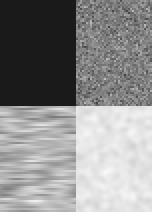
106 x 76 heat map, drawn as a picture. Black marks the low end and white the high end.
The table splits into 2 rows of 2 panels. Panel 1,1: very low, flat. Panel 1,2: middling, fine-grained. Panel 2,1: high, streaked across. Panel 2,2: very high, blotchy, faint in contrast.
